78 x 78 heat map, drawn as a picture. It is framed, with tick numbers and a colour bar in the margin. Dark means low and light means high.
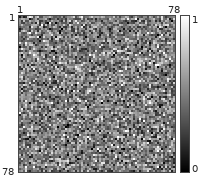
Grain: fine. Mirror symmetry: none. Stripes: none. Seam: none. Histogram: bell-shaped. Average level on the scale: 50%.
